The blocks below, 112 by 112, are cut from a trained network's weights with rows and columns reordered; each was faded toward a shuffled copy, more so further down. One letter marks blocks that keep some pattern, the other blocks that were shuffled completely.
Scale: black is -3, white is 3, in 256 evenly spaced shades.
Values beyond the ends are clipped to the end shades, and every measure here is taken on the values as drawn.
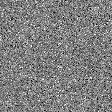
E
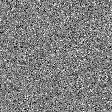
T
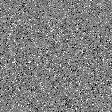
E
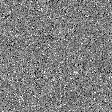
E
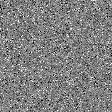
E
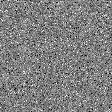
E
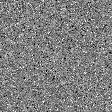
T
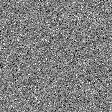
T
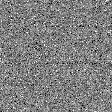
E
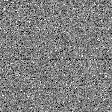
E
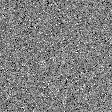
T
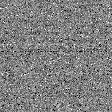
E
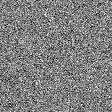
T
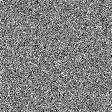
E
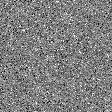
T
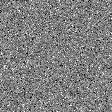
T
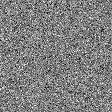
T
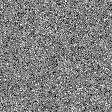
T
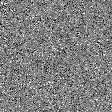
E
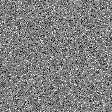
E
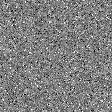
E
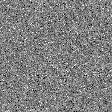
E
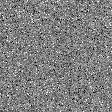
E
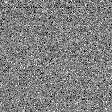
E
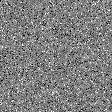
T
